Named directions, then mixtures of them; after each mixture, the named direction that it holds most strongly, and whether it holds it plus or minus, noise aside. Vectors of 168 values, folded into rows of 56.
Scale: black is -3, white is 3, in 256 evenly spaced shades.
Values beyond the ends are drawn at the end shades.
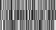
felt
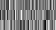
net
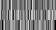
felt, minus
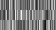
net, plus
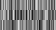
felt, plus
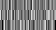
net, minus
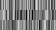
felt, plus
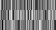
felt, minus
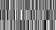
net, plus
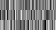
net, plus
